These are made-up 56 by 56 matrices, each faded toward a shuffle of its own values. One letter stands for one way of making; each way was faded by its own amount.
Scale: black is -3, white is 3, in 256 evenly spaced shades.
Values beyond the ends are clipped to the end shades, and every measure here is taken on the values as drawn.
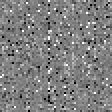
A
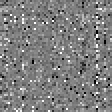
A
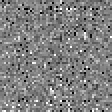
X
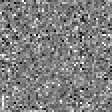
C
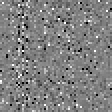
A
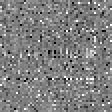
X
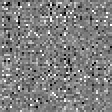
X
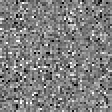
C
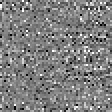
X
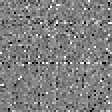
X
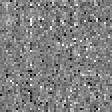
X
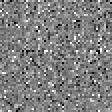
X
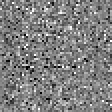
C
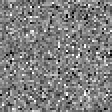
C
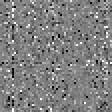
A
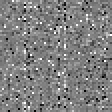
A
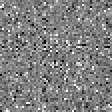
X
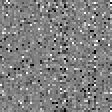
A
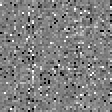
A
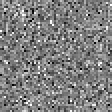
C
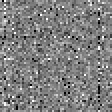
C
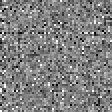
C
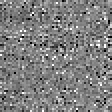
X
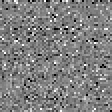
X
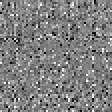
X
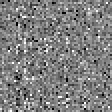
C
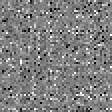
X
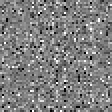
X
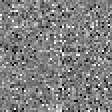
X
